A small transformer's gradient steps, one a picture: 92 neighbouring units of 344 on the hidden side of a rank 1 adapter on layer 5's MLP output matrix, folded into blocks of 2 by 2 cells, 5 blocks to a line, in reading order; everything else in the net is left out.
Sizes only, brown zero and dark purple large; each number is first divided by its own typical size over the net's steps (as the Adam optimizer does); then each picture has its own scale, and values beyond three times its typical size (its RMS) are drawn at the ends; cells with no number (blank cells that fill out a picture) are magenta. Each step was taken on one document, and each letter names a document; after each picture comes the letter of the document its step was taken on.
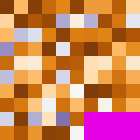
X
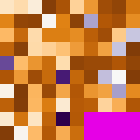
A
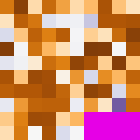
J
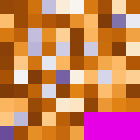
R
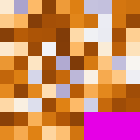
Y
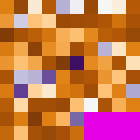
J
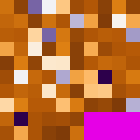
R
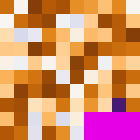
X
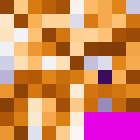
X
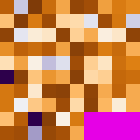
X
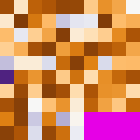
X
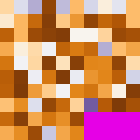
Y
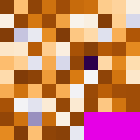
A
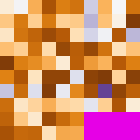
Y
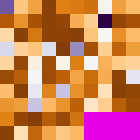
Y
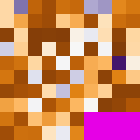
Y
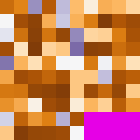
J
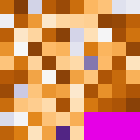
J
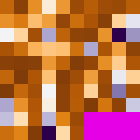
R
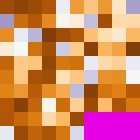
A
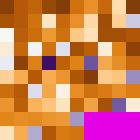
X
